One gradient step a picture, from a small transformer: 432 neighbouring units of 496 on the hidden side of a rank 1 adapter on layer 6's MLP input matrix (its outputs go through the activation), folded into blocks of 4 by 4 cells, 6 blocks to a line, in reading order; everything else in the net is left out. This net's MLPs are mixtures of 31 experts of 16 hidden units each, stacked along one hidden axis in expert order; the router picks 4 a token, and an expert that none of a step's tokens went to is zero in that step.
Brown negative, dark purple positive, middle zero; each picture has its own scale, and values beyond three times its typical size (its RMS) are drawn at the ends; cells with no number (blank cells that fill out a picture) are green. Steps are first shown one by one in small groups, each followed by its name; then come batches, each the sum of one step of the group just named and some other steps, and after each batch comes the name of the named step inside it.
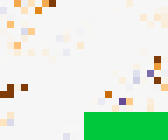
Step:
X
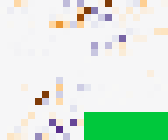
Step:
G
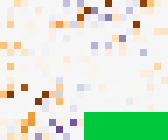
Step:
G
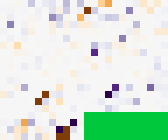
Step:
G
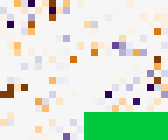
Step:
X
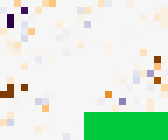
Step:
X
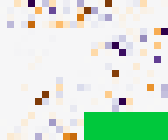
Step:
G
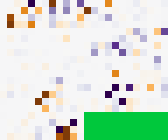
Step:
G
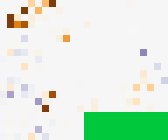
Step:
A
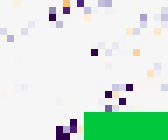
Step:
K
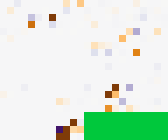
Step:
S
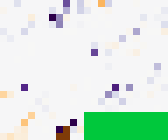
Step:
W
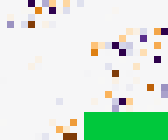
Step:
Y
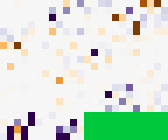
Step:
K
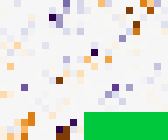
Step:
W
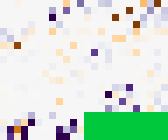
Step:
K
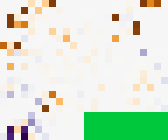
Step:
A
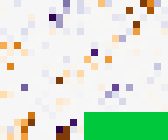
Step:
W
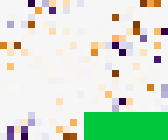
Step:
Y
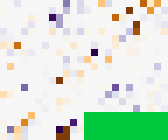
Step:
W
